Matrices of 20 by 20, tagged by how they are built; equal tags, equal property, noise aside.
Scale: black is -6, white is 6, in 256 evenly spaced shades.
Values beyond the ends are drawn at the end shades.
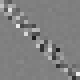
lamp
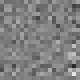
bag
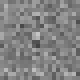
bag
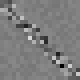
lamp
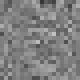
bag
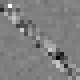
lamp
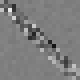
lamp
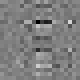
bag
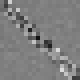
lamp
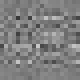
bag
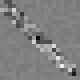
lamp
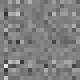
bag
